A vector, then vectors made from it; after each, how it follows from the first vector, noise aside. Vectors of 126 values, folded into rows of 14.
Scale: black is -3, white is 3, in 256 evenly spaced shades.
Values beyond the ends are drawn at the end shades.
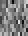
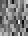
copied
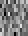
reversed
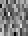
reversed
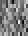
copied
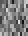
copied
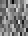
copied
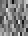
copied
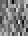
copied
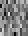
reversed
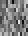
copied
